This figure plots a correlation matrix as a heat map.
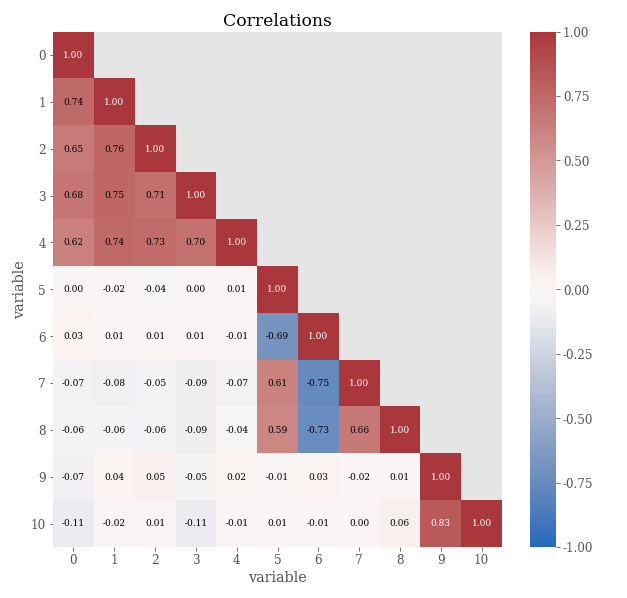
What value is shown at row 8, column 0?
-0.06
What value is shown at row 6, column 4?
-0.01
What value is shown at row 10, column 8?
0.06
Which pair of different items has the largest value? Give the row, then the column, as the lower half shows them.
10, 9
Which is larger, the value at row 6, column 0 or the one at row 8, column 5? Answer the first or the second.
the second
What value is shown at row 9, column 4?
0.02
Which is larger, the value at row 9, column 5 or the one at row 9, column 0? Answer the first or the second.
the first
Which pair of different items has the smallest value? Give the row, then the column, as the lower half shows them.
7, 6
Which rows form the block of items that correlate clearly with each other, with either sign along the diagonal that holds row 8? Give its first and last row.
5 to 8
